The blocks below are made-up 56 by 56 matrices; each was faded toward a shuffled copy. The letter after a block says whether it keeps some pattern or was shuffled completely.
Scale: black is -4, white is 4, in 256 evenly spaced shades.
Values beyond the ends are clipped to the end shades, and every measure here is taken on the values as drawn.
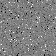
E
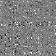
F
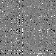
F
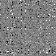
F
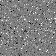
E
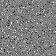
E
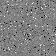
E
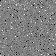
E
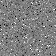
E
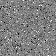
E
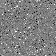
E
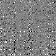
F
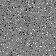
E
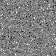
E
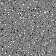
E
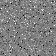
E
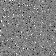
E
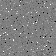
E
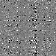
F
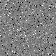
E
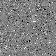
E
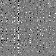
F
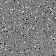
E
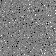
E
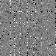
F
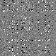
F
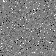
E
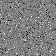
E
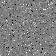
E
